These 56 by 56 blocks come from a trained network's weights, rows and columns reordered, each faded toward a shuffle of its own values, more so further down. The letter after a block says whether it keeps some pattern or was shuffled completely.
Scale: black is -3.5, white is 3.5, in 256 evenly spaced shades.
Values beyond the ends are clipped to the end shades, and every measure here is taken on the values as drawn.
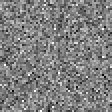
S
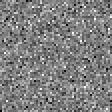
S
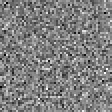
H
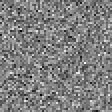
S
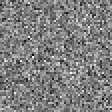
S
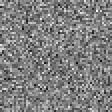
S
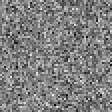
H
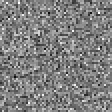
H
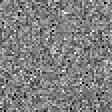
S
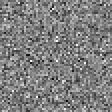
H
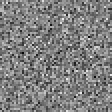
S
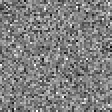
S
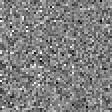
H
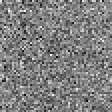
H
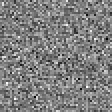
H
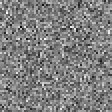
H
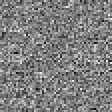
H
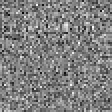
H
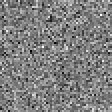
S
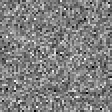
S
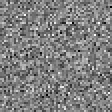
H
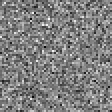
S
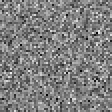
S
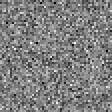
S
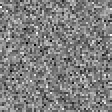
S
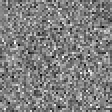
S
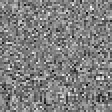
H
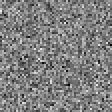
S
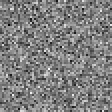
S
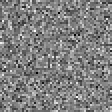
S
